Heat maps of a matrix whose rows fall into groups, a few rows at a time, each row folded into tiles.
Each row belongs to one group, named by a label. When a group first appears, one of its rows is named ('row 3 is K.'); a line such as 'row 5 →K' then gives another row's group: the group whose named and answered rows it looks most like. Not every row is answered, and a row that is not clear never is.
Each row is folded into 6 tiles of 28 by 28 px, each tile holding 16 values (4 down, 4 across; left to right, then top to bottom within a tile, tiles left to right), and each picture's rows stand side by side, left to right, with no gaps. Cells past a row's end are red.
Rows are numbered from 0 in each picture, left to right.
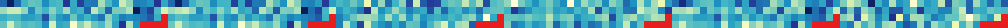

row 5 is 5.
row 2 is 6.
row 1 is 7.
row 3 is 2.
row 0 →7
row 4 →7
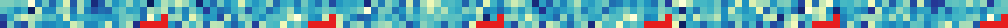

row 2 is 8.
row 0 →6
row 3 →5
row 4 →2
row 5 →6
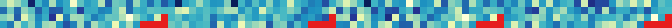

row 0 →5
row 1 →7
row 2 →5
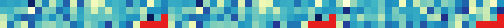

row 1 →8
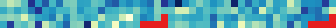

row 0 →5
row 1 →7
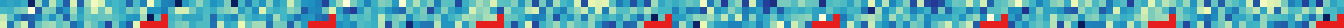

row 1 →7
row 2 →2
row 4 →6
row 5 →6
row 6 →2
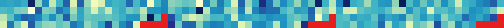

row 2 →7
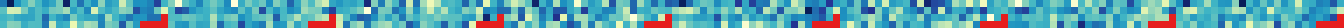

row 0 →7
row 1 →2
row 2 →8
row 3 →5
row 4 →7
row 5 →6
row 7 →7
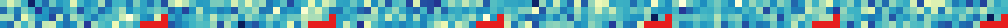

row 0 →5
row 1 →2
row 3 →8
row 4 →2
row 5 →8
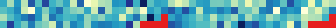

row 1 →2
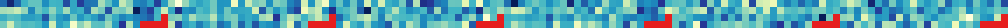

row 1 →2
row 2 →6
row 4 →8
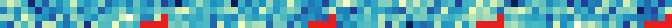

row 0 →5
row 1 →7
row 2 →2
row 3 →7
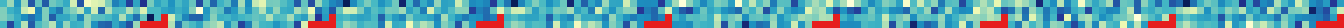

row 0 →8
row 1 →8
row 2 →7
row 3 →7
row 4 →2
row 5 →2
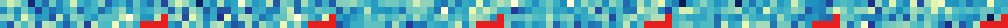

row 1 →5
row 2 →2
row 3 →2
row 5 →8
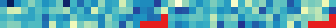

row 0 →7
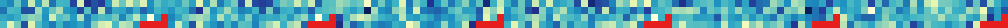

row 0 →6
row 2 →6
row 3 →6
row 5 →8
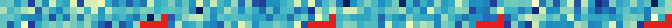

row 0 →8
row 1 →6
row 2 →7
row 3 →6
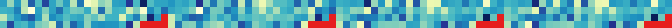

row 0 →8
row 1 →8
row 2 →8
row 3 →8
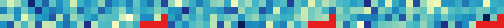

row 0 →5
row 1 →2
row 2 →8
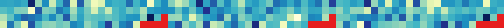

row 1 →5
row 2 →8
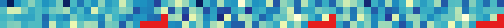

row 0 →7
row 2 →5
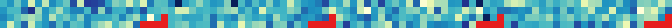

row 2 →8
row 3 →2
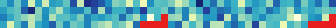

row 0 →6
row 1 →5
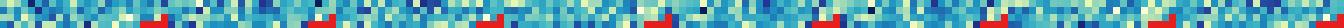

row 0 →5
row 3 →2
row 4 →6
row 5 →6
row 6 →2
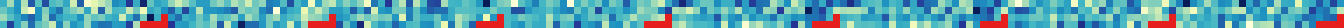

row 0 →8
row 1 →2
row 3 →2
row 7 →7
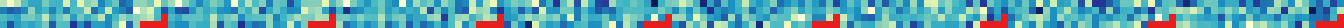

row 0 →2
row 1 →2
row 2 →2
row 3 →6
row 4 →5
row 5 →8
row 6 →6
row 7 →7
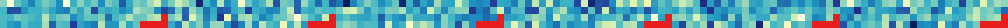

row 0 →2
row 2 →7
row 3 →6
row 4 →5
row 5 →2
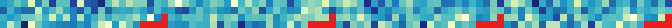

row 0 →6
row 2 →5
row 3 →5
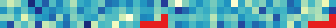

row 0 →5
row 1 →2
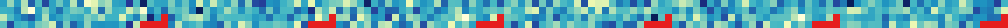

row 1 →6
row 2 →5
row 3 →8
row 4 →5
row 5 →7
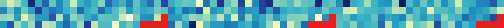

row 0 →5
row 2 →7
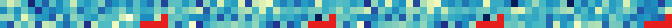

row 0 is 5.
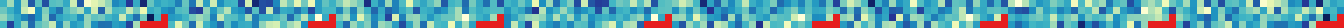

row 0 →8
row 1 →6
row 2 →5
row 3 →6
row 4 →5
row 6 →2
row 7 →8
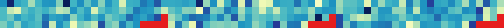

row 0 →7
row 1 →8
